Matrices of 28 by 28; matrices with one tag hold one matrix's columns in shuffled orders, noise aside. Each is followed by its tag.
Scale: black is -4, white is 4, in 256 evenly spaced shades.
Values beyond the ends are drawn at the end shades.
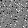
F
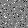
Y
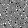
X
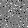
F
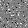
X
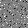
Y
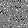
F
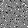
F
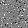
X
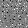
F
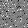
F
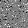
F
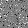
Y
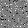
F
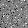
Y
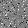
X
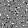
X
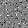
X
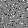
Y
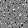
X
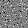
F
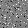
Y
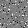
X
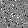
Y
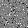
X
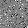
Y
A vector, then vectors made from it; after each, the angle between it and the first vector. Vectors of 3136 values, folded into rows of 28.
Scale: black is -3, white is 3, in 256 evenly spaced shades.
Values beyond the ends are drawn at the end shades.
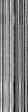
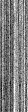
nearly opposite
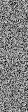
orthogonal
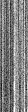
nearly opposite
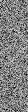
orthogonal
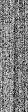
partly aligned
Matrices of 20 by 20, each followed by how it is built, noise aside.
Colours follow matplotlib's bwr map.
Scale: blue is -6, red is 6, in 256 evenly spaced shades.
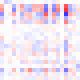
low rank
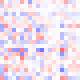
low rank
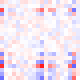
low rank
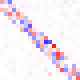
banded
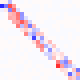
banded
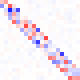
banded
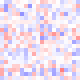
low rank
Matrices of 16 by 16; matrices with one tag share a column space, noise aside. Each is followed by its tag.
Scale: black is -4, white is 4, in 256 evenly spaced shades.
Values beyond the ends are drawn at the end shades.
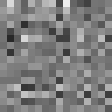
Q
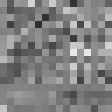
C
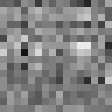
C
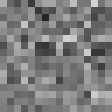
C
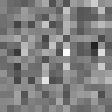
C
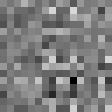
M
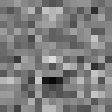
M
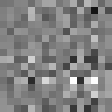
M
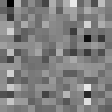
Q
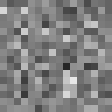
M
